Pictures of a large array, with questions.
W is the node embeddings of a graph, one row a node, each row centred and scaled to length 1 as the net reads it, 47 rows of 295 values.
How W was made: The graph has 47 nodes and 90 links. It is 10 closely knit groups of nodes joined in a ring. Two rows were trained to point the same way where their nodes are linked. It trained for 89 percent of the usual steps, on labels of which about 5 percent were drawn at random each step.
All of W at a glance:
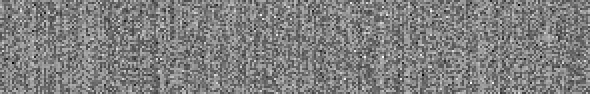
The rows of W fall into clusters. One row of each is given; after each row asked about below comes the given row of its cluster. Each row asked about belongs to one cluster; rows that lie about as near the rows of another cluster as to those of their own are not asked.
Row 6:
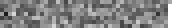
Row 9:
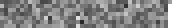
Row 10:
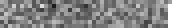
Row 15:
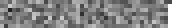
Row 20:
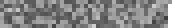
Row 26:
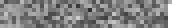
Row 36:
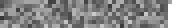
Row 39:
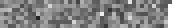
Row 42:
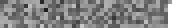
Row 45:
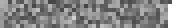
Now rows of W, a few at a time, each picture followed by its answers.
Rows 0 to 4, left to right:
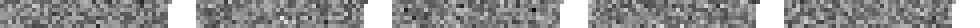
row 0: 26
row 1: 39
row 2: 10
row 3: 45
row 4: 10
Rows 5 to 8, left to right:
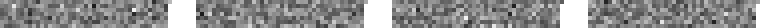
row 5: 6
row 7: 45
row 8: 10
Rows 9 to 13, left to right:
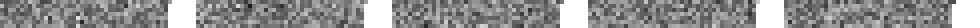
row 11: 26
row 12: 42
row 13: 39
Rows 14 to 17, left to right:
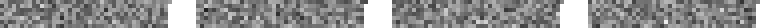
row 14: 10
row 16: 9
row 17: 15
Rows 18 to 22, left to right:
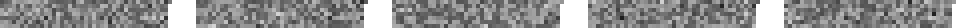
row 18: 36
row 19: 36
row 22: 10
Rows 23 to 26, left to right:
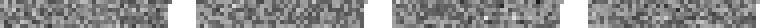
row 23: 45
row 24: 42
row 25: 20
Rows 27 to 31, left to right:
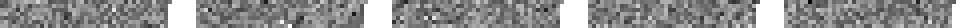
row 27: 36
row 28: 20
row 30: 15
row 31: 39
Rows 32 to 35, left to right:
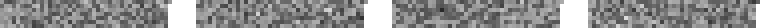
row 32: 26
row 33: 26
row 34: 20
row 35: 45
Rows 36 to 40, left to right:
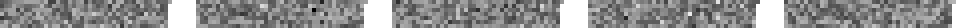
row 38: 42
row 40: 20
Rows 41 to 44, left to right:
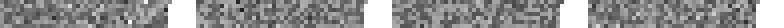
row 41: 20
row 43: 39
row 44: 9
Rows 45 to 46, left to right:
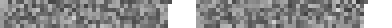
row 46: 39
